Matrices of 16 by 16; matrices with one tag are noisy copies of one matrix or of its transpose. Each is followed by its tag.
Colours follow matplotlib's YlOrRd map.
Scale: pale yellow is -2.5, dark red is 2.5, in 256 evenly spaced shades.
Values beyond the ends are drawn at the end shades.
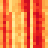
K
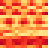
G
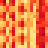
G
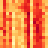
K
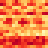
G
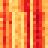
K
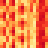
G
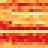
K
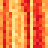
K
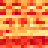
G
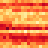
K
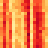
K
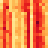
K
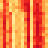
K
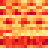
G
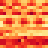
G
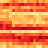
K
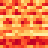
G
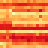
K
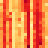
K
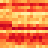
K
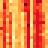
K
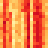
K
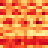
G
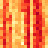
K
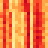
K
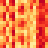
G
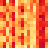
G
